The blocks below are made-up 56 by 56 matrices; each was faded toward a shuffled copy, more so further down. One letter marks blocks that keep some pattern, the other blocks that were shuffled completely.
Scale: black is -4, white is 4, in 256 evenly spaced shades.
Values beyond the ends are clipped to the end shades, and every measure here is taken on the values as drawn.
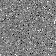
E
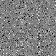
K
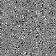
K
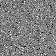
E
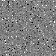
K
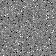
E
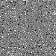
K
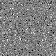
K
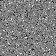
E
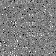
K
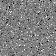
E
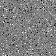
K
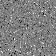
E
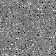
K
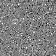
E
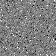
E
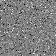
E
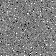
E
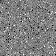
K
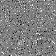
K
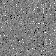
K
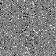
K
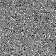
K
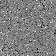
K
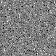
E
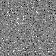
K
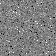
E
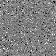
K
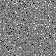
E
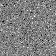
E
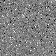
E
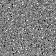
E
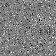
K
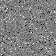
K
